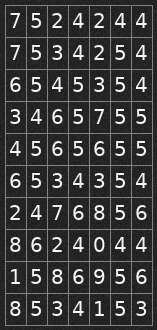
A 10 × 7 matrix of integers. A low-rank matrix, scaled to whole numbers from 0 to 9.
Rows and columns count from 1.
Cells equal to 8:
4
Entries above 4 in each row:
2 3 4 5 6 3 5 2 6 3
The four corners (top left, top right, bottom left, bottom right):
7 4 8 3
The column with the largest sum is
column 1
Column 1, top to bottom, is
7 7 6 3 4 6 2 8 1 8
